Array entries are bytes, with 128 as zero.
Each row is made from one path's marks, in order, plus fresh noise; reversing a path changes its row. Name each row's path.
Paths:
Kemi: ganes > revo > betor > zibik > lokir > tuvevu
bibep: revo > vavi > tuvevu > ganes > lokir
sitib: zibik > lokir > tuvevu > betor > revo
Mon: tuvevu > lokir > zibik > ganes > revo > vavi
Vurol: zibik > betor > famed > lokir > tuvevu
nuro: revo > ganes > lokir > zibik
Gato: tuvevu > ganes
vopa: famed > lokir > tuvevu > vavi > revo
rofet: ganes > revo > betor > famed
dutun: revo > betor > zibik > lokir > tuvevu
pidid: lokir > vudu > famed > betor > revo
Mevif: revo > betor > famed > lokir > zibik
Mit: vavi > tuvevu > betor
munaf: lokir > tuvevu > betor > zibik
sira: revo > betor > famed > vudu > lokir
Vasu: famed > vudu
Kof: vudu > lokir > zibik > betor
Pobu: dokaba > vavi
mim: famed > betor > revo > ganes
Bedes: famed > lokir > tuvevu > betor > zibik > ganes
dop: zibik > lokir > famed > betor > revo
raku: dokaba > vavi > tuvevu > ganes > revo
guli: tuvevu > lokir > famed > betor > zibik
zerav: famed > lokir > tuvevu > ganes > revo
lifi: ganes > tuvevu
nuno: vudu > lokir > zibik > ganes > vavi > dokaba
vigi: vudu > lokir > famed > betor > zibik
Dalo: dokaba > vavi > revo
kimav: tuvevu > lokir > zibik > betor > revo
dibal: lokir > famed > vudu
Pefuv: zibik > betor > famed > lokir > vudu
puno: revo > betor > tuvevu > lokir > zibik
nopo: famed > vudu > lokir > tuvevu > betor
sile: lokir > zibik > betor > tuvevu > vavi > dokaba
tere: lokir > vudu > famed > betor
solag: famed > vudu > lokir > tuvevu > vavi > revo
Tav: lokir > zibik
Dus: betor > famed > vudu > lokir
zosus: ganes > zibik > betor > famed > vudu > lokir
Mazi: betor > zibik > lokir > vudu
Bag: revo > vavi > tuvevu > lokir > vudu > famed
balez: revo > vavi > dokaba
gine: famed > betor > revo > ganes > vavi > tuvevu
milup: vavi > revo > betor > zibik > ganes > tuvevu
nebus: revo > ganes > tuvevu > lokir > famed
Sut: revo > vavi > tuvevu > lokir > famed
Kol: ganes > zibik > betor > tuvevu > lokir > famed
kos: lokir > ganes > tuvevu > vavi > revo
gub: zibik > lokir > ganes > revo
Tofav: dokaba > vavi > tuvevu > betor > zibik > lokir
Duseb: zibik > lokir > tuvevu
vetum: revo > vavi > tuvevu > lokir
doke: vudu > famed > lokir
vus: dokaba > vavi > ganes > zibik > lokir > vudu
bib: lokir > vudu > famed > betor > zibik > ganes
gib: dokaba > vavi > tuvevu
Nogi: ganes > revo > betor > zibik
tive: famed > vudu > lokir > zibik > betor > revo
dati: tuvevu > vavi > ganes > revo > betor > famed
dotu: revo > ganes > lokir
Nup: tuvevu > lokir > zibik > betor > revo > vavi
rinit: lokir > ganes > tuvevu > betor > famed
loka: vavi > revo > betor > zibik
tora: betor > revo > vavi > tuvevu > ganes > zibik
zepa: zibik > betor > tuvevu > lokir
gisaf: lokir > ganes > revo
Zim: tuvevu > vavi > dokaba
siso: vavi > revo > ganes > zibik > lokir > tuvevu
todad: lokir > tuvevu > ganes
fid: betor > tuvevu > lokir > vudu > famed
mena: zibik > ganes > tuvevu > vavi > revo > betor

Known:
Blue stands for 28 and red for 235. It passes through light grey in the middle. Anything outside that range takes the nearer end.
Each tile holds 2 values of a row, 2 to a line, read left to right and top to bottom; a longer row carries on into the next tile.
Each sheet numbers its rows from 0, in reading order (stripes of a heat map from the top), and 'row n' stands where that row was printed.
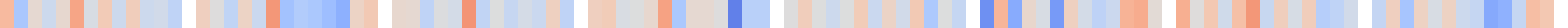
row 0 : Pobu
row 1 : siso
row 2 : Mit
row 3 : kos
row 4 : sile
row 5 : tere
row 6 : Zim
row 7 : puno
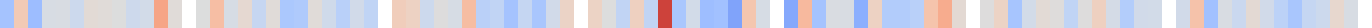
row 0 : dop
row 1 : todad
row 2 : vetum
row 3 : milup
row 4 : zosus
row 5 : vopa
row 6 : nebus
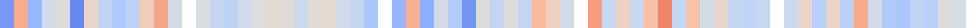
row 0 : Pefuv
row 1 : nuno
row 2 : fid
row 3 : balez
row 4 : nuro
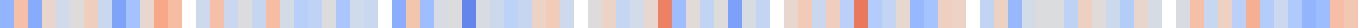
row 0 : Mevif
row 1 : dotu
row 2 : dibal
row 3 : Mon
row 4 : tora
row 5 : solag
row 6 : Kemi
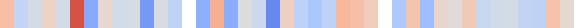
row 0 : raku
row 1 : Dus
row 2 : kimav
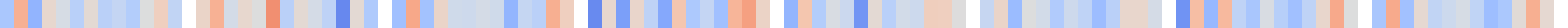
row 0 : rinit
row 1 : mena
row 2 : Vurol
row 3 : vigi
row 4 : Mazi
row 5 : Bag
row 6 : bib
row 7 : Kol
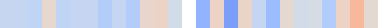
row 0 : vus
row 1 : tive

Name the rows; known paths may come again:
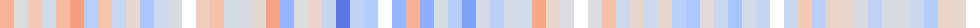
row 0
Zim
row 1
kos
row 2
fid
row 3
todad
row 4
sitib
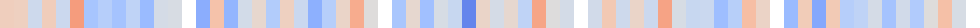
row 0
bibep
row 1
sira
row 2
Vasu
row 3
Nogi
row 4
Bedes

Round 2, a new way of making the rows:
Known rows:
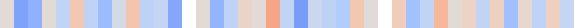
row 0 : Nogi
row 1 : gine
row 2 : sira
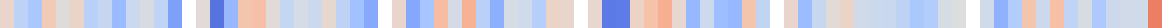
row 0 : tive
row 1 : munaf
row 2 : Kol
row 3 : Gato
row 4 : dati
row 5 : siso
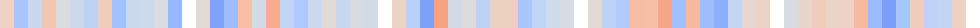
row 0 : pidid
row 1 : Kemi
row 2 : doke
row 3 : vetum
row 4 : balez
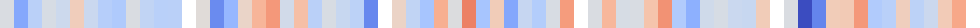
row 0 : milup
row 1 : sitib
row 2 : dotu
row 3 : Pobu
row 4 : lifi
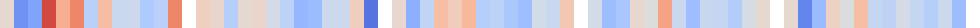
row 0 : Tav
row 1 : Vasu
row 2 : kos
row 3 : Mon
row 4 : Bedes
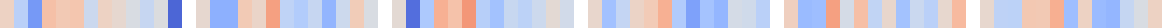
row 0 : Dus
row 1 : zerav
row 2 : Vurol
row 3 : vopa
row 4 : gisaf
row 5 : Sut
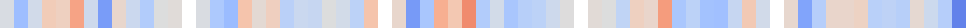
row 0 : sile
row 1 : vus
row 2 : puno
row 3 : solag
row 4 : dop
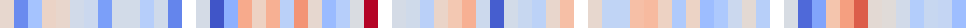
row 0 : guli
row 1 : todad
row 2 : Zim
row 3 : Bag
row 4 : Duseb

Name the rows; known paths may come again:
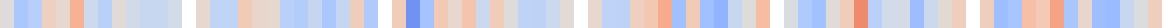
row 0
Tofav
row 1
nopo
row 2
rinit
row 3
Sut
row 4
raku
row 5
nebus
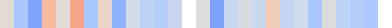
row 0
nuro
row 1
milup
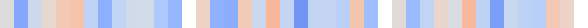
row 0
mena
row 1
mim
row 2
gine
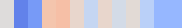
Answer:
munaf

